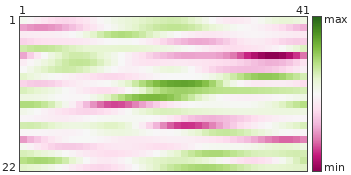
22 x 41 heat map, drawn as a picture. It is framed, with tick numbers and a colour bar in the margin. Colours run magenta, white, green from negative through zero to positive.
No overall slope runs across the table. The halves do not mirror each other. The grain runs across in streaks. The ninth with the highest average is the centre. The top right is the ninth with the lowest average.
